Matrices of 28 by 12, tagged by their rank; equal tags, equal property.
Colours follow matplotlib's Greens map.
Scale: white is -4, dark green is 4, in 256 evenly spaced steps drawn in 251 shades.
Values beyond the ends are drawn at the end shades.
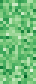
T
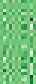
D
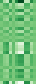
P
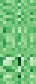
D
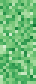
T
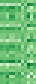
D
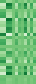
P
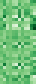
D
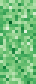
T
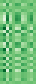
P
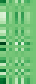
P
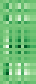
P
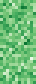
T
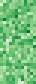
T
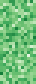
T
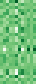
D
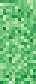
T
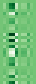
P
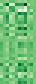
D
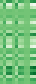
P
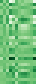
D
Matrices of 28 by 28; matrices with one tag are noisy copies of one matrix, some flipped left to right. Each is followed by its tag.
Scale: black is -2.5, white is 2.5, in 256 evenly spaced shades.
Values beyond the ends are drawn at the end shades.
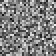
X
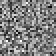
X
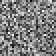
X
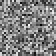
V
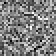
V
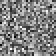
X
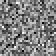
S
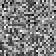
V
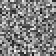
X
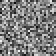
X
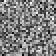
X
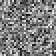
V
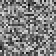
V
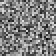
X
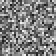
S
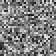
V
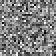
V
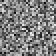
X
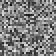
V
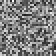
V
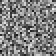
X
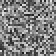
V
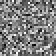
V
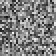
S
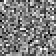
X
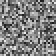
S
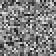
V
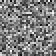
V
